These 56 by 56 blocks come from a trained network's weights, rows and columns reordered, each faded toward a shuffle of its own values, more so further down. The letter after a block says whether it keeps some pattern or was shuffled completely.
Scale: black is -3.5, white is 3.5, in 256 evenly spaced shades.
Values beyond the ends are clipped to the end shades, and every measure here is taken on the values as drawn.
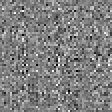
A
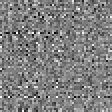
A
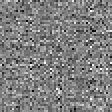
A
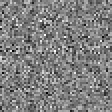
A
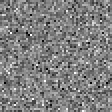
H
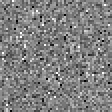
H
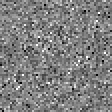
H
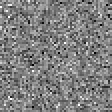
H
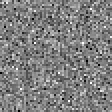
H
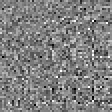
A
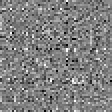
A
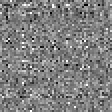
A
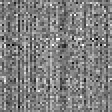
A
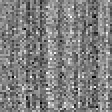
A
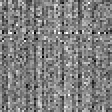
A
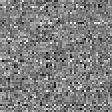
A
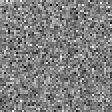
H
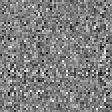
A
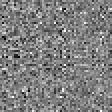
A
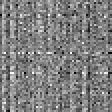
A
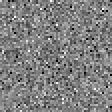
H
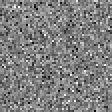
H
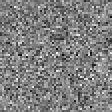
A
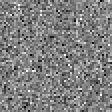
H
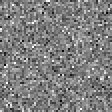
H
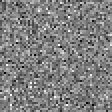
H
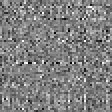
A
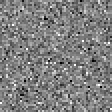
H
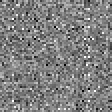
A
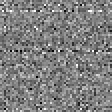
A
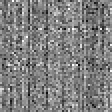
A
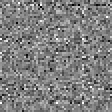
A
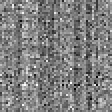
A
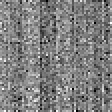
A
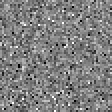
H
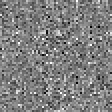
A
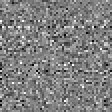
A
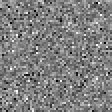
H
